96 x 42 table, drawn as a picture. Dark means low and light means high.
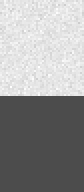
It is made of 2 by 1 panels. Panel 1,1: very high, fine-grained, faint in contrast. Panel 2,1: low, flat.
